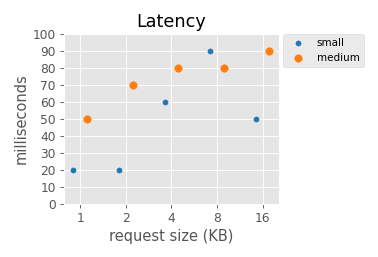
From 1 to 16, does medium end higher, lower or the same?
higher
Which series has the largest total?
medium
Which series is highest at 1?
medium
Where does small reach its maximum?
8
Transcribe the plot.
Title: Latency
x-axis: request size (KB), ticks 1 2 4 8 16
y-axis: milliseconds, ticks 0 10 20 30 40 50 60 70 80 90 100
Legend: small, medium
Values:
small: 20 20 60 90 50
medium: 50 70 80 80 90
